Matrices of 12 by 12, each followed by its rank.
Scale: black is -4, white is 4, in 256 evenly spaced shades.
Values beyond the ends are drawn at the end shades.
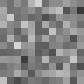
full rank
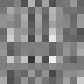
two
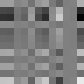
one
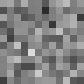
full rank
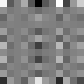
one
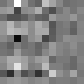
two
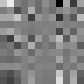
two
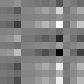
one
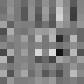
two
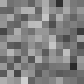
full rank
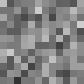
full rank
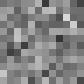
full rank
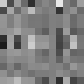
two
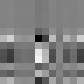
one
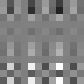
one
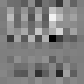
two
